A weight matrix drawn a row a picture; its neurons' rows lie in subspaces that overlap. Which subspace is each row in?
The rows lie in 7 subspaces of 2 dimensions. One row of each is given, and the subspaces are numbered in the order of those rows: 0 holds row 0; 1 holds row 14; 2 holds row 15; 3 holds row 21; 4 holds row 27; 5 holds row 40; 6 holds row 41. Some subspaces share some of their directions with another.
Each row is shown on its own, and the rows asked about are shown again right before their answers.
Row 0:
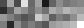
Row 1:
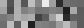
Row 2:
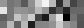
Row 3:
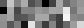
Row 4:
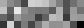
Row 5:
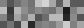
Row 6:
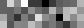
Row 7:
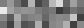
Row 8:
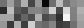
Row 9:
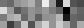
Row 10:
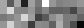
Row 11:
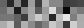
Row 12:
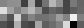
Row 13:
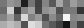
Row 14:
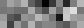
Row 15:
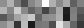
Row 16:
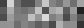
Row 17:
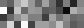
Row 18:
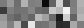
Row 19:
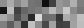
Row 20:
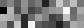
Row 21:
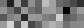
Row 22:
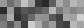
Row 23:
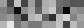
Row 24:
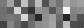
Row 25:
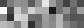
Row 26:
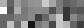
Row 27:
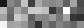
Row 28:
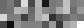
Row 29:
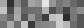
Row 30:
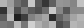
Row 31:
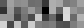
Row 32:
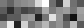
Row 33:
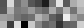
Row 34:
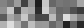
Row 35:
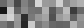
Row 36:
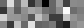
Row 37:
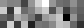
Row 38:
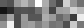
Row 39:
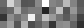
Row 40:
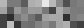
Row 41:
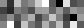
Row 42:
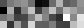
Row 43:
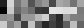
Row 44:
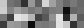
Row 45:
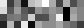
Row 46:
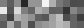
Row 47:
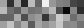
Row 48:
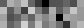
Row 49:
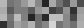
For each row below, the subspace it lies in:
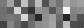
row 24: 3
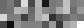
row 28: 0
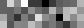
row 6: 1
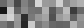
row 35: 1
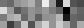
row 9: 5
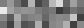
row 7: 6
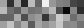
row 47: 3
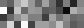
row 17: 1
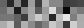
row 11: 3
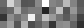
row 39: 2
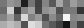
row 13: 0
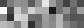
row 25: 4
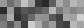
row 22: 4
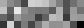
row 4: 5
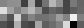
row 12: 6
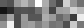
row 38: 6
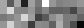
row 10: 0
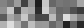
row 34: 0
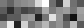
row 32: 6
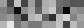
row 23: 3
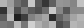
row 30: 4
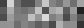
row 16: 2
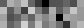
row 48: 1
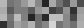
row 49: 2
